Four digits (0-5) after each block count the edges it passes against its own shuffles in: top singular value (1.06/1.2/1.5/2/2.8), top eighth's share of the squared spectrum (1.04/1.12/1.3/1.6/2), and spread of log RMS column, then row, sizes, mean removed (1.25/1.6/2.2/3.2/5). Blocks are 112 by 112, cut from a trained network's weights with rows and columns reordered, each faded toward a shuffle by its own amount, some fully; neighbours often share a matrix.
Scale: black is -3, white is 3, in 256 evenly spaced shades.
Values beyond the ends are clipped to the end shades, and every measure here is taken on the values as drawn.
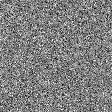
0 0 0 0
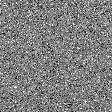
0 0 0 0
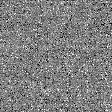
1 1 1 0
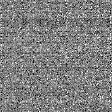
3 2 3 0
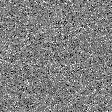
0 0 0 0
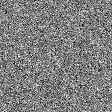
0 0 0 0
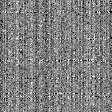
4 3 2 3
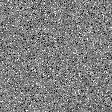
0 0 0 0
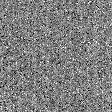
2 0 0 0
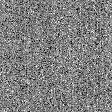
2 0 0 0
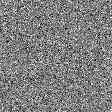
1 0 0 0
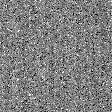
1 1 0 0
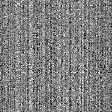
4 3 2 3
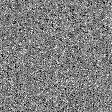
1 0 0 0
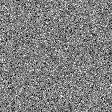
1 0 0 0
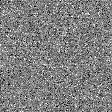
1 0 0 0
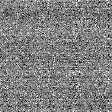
3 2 2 0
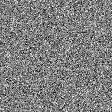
2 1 0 0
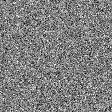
2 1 0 0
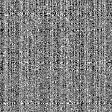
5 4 2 3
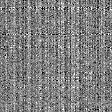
5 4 2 3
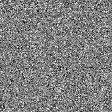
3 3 1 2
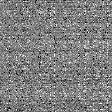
3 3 3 0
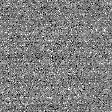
2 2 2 0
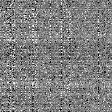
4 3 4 0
